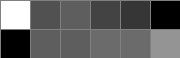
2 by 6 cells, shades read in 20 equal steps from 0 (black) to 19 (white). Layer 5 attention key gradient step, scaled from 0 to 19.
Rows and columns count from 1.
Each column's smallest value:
0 6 7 5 4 0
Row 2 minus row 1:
-19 1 0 3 4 11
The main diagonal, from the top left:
19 7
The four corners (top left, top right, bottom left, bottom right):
19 0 0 11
